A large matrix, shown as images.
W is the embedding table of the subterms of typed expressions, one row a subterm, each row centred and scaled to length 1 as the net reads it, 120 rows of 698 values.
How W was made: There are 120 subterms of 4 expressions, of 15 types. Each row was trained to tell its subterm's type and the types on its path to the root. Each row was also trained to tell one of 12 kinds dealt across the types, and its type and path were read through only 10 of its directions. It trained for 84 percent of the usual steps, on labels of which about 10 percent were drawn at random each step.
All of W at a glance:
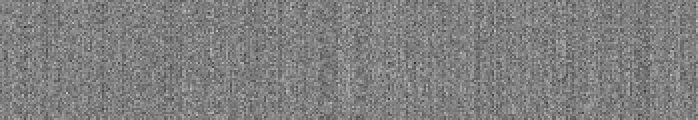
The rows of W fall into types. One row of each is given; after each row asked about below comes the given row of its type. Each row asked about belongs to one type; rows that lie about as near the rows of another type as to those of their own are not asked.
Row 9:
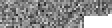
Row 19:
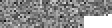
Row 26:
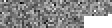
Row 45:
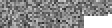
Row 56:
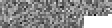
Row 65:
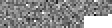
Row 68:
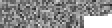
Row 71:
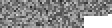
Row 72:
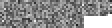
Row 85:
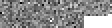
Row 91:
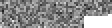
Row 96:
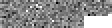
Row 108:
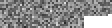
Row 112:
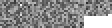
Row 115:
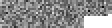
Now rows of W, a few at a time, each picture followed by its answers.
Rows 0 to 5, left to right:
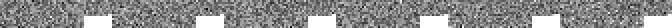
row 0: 112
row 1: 65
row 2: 115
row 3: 72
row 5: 56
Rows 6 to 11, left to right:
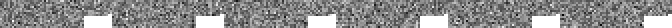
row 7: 68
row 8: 68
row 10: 91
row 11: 108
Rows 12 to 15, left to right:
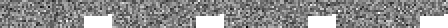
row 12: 108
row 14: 71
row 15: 65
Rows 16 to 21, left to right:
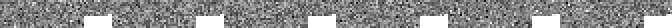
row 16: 91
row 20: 85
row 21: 72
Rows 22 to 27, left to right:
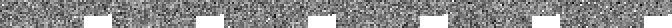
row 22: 19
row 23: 115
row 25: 68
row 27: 85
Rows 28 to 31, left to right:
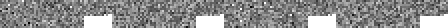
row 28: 115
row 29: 71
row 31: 72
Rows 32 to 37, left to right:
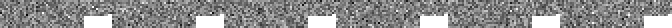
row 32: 71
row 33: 65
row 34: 65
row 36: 72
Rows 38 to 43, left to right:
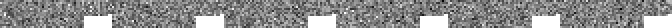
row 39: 65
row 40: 45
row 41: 71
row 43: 68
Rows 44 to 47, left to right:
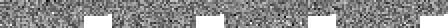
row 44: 115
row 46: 115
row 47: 68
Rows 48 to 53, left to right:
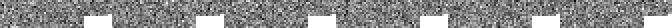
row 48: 71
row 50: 72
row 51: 115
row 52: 19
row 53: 96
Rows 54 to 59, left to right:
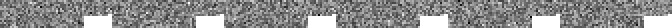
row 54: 112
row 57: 56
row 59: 45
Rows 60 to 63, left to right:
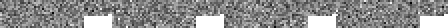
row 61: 91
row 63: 56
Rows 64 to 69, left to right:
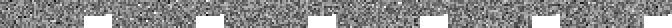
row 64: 115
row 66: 56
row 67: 91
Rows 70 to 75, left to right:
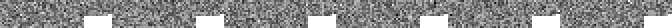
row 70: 91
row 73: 91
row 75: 71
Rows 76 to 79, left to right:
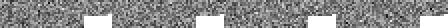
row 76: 68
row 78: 19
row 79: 71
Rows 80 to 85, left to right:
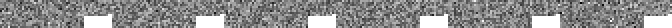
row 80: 96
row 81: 19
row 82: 71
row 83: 65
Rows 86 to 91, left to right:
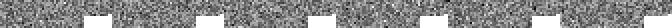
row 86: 96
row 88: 96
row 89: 91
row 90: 96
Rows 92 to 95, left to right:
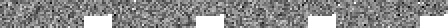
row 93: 65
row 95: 19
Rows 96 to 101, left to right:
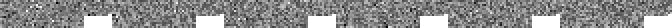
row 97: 72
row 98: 45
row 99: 108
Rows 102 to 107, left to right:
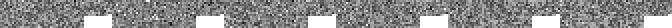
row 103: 9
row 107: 115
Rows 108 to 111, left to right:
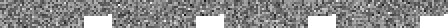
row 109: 96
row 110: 91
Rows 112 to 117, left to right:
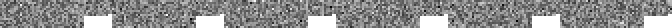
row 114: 56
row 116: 72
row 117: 56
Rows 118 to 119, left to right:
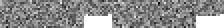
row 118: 56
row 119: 72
